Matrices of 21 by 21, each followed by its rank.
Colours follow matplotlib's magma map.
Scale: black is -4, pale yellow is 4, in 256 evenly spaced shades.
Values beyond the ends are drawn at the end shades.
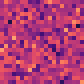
full rank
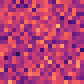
full rank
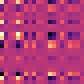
one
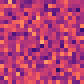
full rank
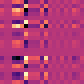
one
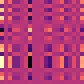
one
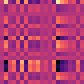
one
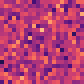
full rank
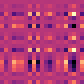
one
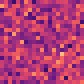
full rank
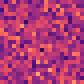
full rank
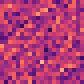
full rank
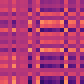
one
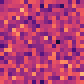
full rank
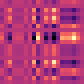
one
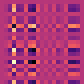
one
